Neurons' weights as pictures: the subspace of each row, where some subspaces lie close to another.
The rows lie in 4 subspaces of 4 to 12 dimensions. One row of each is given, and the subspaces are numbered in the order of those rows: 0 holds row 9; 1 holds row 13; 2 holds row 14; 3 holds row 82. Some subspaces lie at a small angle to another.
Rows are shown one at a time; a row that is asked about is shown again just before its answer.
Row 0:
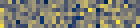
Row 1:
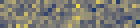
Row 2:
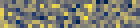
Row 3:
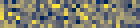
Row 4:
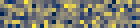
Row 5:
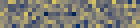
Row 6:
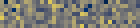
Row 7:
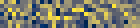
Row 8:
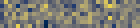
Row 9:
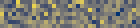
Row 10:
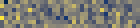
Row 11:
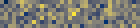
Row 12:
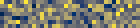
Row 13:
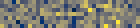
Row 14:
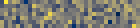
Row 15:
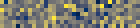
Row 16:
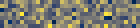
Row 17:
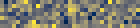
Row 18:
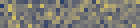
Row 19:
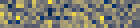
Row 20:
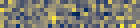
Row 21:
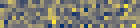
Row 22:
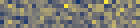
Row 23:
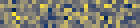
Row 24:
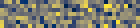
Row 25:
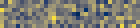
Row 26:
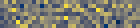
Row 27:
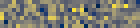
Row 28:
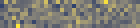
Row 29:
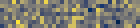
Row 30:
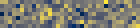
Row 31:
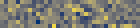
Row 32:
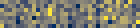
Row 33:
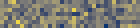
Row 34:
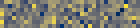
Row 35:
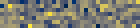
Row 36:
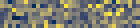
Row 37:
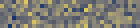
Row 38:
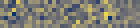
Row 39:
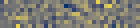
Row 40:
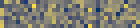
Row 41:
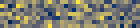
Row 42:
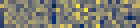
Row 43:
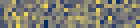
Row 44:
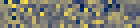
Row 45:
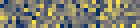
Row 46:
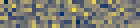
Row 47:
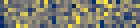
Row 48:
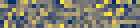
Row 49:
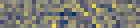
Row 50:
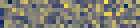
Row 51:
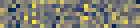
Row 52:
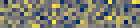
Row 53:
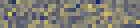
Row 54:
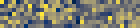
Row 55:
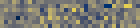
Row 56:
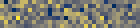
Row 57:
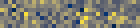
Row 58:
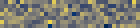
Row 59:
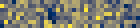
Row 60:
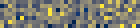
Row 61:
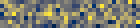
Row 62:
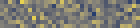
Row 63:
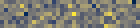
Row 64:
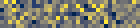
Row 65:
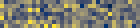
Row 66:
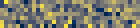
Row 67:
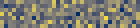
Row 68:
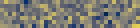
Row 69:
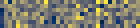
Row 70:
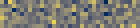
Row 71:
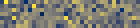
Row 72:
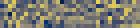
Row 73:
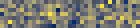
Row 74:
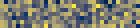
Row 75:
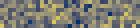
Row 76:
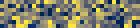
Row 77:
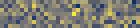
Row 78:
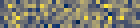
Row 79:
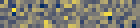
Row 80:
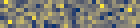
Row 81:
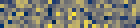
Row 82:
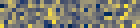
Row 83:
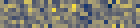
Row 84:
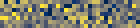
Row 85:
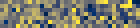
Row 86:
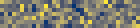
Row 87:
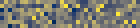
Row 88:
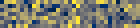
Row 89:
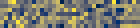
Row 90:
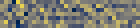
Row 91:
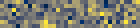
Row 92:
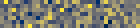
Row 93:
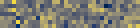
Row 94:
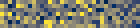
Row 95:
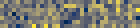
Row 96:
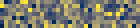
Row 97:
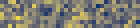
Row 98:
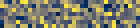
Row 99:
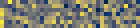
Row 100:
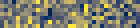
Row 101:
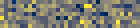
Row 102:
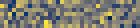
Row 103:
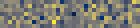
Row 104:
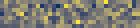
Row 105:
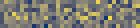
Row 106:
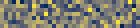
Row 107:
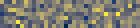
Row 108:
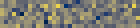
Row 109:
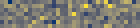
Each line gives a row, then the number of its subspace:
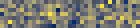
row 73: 0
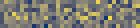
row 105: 2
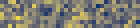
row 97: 2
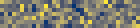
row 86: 2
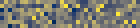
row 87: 0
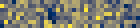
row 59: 2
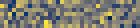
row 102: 3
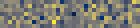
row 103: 0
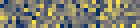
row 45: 0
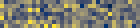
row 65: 2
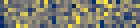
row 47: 2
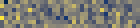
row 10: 2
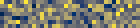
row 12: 3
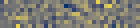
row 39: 1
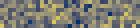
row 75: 2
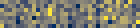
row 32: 0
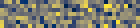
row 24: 1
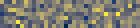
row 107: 2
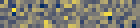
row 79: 3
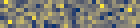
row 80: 0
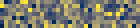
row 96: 3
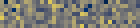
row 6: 2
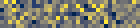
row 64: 0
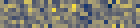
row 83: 2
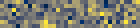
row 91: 2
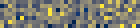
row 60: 0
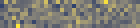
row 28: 2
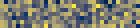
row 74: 2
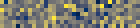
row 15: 1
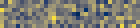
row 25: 1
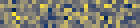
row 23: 2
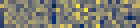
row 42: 2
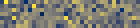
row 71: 3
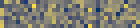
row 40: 3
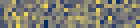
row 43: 3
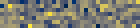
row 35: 0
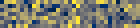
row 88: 2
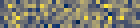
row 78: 2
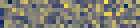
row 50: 1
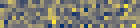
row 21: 3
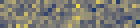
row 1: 2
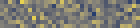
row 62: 0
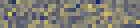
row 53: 2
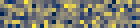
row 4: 2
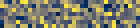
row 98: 1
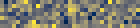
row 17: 0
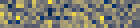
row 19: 3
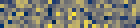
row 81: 0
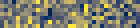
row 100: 2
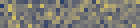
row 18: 0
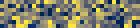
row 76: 3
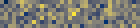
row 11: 0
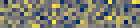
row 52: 0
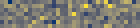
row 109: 0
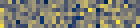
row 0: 1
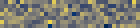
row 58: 0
